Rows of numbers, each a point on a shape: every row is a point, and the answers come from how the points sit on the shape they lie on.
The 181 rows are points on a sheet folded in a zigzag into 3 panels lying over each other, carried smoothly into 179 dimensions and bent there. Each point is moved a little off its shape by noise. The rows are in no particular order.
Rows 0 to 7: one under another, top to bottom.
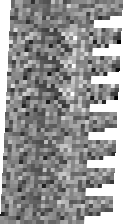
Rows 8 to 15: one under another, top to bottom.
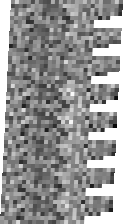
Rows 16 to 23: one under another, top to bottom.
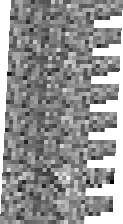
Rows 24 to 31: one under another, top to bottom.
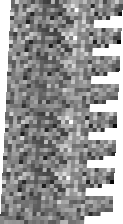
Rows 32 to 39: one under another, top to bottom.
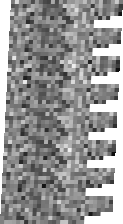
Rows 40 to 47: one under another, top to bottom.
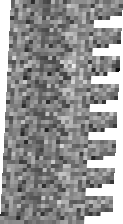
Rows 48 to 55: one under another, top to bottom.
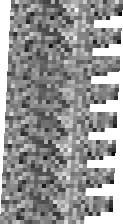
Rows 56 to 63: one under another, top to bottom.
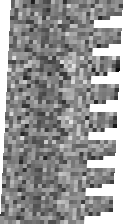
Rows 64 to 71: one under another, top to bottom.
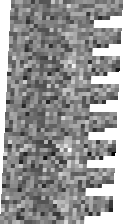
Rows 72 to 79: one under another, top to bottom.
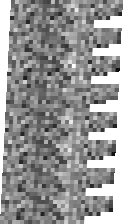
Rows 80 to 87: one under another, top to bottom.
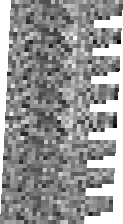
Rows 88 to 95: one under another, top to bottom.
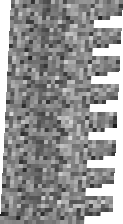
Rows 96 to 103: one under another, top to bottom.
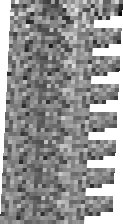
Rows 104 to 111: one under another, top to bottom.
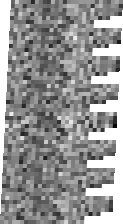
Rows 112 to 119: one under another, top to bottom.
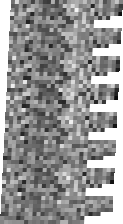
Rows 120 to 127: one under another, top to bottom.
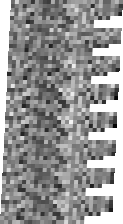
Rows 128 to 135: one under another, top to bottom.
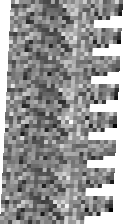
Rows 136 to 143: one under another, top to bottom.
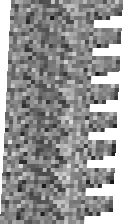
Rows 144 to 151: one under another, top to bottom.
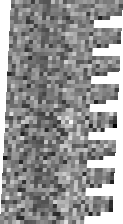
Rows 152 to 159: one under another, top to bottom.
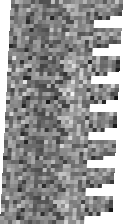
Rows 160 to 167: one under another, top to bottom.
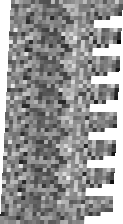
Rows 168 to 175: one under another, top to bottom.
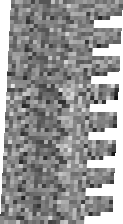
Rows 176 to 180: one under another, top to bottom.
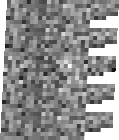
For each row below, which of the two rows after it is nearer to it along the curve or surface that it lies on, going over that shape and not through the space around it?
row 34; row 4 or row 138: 4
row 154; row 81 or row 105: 105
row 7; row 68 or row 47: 68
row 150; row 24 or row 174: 24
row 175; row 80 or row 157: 157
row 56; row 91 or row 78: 91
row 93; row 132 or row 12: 12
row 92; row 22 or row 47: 22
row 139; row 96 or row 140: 96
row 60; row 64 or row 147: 147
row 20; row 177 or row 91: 177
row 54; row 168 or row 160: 160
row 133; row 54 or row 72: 54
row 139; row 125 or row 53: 53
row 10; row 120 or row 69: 120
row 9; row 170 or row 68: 68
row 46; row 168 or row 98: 98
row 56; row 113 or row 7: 7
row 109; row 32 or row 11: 32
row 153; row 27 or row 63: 27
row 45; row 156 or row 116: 156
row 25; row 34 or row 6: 6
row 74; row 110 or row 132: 132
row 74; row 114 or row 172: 114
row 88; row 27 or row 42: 27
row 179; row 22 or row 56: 56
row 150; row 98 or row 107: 98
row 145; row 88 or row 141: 88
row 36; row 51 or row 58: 58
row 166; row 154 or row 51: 154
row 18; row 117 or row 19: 117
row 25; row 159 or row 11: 159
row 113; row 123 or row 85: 123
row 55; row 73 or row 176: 73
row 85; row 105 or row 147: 147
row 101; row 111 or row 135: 135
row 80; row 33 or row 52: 52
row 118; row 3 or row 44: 3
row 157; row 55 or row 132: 132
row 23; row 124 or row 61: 124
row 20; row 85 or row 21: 21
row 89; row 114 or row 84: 114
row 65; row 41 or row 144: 144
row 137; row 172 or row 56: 172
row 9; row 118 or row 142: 118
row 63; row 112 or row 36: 112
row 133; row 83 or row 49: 49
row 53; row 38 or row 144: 38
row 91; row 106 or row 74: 106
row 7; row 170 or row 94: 94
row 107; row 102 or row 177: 177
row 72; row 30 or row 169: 30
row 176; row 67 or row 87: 67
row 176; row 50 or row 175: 175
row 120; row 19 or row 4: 4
